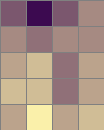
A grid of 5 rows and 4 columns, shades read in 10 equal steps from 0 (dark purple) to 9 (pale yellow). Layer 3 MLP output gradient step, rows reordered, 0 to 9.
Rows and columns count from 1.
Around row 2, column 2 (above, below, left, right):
0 7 5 5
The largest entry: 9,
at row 5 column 2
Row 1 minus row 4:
-4 -7 -1 -1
